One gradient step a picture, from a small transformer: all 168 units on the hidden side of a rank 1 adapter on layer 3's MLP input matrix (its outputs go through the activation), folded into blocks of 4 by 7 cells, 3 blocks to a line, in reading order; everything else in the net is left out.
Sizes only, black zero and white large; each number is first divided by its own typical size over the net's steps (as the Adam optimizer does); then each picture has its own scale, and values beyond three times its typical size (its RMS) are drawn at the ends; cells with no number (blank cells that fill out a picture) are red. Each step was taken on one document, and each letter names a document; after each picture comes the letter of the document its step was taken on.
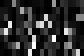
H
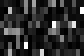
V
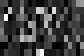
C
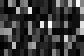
C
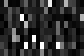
V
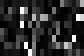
H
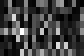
V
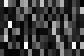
V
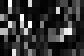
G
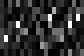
G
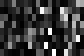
C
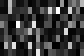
C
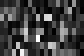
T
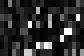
G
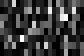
C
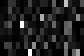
H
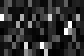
G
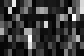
C
